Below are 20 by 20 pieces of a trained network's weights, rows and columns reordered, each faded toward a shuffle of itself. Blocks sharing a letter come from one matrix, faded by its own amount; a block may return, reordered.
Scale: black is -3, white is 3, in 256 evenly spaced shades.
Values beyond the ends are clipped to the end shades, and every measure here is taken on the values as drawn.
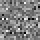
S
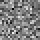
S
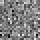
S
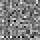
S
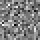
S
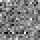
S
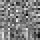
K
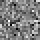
S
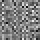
K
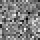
S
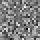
S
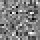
K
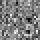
K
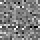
S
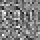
K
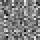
K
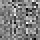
K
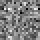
S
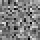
K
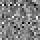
S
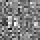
K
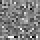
S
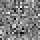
K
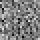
K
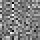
K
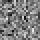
K
